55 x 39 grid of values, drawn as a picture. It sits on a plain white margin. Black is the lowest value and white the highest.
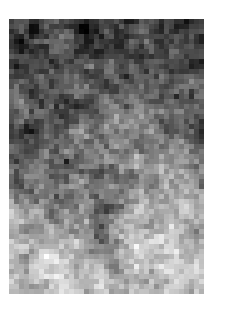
There are no regular stripes. The field is mottled with small blotches. The field climbs toward the bottom. No single row or column stands out from its neighbours.
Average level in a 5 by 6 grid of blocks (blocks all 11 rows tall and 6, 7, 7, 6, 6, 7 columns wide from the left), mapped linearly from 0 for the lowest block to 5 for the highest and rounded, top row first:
010010 / 111221 / 122232 / 332344 / 454455
